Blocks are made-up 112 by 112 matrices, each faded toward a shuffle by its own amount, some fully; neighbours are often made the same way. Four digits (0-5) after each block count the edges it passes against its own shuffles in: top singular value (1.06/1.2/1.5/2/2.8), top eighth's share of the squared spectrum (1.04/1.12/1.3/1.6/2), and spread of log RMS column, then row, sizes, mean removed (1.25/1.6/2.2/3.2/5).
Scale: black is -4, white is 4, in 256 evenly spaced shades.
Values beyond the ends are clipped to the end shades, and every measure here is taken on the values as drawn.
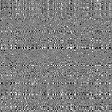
5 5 3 4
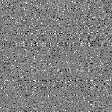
4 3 1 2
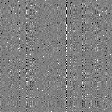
5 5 3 2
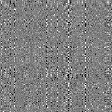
5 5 4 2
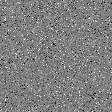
1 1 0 0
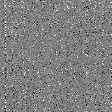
4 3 2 1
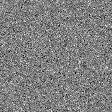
1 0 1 0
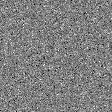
1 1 0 0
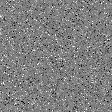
0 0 0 0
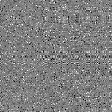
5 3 2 2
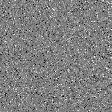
3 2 0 0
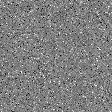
2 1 0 0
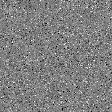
3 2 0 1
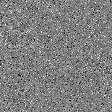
2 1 0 0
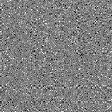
4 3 2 2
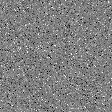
2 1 0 0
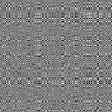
5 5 4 4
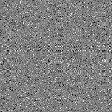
4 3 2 2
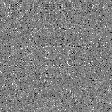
4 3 1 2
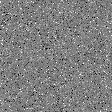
0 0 0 0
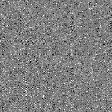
4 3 1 2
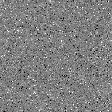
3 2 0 0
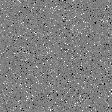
3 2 1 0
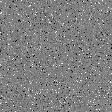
3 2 0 1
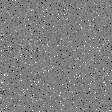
3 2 0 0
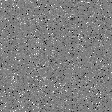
3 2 1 0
